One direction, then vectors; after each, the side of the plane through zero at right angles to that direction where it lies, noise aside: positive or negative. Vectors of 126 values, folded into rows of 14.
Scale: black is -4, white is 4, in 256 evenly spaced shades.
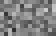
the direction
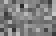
positive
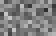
negative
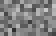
positive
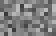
positive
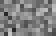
positive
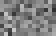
negative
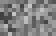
positive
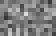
positive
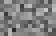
positive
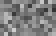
negative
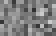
positive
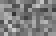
negative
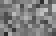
positive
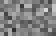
positive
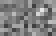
positive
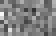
positive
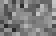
positive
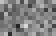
negative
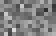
negative
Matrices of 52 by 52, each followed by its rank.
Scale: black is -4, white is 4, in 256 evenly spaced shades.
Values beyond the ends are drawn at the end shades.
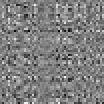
five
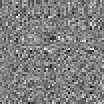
ten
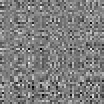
five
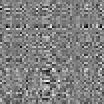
five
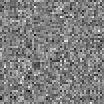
ten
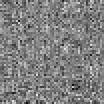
ten
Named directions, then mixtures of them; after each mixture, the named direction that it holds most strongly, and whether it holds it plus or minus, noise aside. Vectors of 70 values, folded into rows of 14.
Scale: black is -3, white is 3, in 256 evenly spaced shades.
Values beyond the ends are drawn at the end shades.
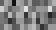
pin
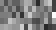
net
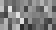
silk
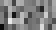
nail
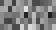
pin, plus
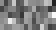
pin, minus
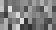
silk, plus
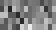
silk, minus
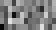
nail, plus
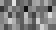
pin, minus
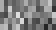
silk, plus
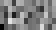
nail, plus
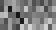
silk, minus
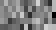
net, minus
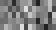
net, plus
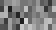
silk, minus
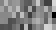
net, minus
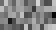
net, minus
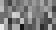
silk, plus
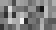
nail, plus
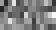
pin, minus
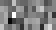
nail, minus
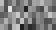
silk, plus
